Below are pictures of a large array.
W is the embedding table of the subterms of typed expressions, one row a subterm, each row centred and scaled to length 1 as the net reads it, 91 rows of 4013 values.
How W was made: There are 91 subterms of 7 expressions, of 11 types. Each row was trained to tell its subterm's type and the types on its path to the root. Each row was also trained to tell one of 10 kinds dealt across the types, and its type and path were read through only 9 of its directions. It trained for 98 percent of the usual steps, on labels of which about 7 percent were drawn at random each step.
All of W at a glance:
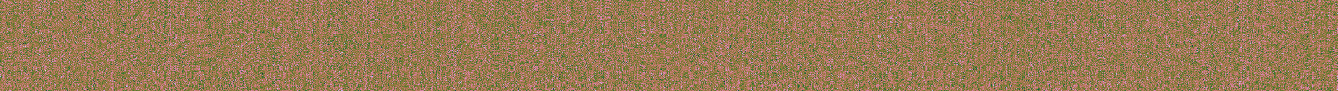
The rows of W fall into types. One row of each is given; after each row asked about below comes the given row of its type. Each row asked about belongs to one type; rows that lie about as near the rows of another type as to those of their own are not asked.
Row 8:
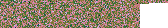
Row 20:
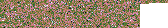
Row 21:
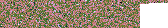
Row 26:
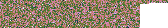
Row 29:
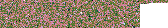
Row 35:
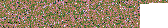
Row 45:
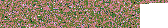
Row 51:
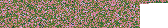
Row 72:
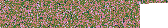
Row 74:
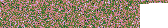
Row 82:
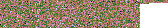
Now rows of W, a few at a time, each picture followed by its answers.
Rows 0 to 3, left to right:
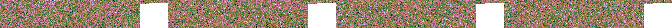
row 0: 72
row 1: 45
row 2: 8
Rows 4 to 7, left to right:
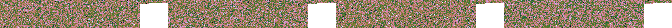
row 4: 72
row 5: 8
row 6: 74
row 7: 51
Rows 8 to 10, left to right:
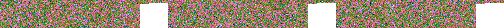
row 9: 29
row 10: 21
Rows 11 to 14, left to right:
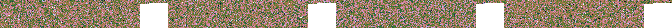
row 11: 35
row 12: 82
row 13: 72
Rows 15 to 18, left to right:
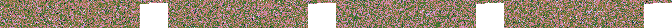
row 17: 51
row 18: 26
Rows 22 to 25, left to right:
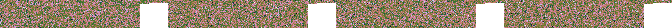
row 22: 35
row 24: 35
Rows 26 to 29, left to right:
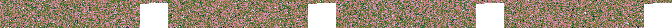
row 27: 20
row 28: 26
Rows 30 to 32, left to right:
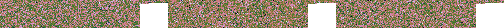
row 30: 51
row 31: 29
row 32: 29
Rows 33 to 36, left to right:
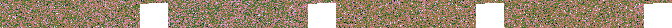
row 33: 72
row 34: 8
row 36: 8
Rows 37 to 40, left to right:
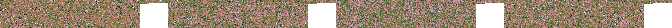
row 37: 35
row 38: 74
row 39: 45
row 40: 74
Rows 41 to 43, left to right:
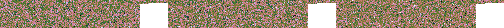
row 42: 35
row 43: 8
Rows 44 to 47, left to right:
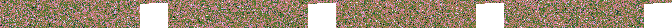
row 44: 26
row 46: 26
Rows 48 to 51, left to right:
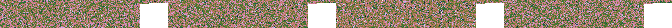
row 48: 8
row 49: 51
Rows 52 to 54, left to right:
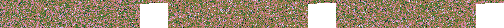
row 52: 21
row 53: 20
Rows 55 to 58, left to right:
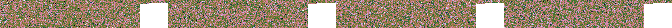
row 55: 72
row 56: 51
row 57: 45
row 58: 35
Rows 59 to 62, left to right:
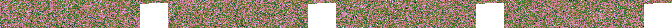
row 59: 72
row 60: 45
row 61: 35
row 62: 20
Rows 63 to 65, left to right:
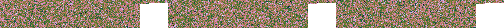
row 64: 51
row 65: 26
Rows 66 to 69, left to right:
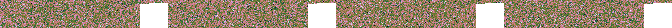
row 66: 8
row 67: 29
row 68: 8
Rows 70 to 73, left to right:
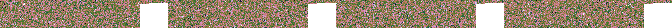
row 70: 29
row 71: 20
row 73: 72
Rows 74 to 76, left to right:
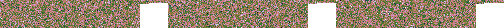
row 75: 72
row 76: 74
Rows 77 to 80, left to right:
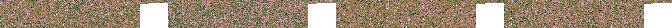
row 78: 26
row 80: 20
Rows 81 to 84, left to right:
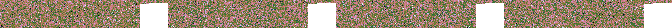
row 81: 45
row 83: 45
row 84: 45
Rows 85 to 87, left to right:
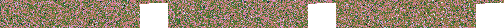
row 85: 51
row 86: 26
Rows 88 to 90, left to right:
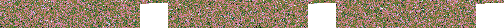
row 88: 29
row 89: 20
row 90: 21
